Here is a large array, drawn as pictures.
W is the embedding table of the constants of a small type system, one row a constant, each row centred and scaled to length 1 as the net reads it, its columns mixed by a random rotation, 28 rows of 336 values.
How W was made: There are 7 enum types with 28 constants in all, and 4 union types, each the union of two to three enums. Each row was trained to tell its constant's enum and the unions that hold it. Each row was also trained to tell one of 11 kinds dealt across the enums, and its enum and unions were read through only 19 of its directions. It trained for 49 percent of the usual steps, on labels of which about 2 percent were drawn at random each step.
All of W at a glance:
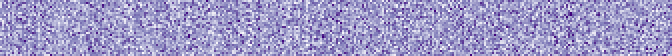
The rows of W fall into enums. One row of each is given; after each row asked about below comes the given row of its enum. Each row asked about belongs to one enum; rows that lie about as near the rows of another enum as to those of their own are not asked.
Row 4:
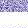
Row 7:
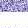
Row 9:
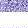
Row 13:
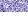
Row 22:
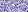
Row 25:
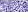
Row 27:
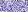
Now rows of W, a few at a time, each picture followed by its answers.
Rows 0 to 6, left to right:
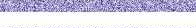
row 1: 7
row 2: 9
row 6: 13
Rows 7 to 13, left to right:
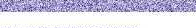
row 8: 13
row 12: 4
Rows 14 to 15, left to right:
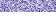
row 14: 22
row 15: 13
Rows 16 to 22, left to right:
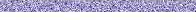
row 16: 27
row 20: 7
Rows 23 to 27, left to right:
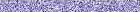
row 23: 9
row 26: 9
